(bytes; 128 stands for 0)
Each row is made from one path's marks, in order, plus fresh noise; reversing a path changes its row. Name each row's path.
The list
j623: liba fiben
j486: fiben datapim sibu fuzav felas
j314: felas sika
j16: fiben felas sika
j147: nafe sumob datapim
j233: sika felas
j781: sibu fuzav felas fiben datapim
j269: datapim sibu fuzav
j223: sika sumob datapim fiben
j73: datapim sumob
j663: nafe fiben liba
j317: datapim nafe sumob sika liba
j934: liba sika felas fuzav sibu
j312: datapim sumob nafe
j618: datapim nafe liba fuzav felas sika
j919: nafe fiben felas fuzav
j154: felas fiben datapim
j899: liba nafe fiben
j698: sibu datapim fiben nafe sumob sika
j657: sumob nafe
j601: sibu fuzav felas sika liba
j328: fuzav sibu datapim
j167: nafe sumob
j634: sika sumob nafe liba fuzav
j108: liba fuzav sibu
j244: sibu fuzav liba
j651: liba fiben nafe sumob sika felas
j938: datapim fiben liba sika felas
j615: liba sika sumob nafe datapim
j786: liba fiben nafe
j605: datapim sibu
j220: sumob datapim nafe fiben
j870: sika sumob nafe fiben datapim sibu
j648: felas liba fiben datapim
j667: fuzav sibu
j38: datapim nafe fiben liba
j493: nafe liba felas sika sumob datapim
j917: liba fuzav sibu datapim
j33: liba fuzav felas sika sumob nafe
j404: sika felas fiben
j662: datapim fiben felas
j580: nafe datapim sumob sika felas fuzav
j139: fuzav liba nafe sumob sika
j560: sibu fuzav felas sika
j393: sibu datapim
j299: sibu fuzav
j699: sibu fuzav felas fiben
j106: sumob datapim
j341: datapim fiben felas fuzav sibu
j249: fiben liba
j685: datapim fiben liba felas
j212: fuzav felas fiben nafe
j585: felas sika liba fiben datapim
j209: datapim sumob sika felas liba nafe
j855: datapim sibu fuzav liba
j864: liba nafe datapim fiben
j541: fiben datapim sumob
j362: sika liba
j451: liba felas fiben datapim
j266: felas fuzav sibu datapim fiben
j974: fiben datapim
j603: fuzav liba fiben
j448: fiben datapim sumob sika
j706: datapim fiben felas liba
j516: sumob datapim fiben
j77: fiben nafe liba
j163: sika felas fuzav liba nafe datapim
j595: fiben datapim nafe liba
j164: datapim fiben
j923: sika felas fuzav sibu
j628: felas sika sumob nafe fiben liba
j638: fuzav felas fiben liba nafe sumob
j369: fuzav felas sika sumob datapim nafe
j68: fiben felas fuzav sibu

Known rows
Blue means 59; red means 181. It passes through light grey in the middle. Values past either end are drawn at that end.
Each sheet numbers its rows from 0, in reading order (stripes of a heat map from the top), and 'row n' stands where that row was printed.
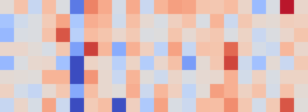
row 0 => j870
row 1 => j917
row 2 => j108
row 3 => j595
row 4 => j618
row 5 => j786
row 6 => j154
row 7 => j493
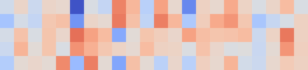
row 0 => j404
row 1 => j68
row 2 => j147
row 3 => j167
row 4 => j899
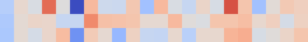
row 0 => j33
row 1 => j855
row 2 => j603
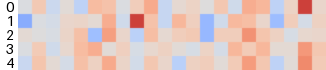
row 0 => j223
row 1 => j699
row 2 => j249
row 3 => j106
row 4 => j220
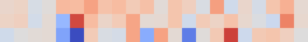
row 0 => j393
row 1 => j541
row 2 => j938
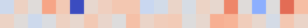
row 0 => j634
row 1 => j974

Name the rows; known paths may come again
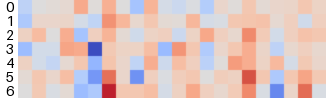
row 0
j623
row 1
j855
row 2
j312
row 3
j934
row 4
j154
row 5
j317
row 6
j698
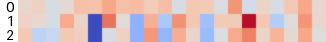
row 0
j393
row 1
j628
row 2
j585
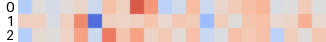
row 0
j266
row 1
j362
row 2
j244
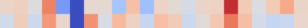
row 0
j209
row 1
j212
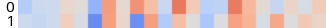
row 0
j781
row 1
j451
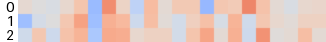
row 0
j249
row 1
j917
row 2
j328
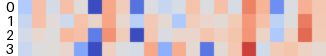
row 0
j139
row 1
j220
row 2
j615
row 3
j938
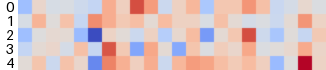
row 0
j486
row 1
j167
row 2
j618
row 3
j864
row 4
j870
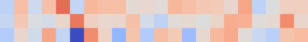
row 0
j667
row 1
j516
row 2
j638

